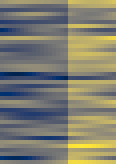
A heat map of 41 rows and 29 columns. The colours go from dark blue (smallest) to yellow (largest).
The right part is higher, past a seam about 60% of the way across. The ninth with the highest average is the bottom right. The values follow a bell shape. The grain runs across in streaks. On average the colour sits 50% of the way up the scale.
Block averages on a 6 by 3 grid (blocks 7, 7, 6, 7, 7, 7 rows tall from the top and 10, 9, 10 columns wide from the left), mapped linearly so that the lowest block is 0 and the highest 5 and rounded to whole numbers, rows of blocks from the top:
1 2 3 / 1 2 4 / 0 1 3 / 0 2 4 / 0 1 3 / 1 2 5
